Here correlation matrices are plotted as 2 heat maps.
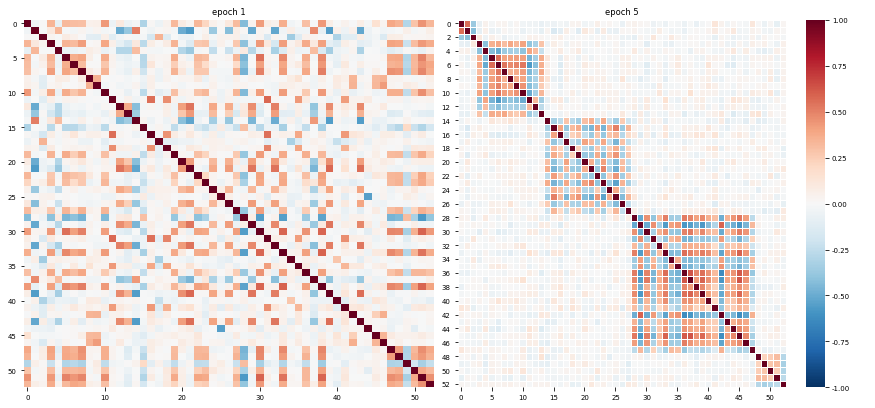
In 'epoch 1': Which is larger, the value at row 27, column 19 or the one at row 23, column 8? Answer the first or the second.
the first
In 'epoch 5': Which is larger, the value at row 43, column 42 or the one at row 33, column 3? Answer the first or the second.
the second
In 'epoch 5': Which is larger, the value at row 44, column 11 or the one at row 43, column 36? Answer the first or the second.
the second
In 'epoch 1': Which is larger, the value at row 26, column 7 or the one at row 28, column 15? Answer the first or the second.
the second
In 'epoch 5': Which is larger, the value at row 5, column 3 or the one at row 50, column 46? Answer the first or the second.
the first
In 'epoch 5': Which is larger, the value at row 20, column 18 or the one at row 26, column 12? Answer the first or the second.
the second
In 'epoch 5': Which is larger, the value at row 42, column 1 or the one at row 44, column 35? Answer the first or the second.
the first
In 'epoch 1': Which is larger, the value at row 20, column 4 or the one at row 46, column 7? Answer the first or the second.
the second
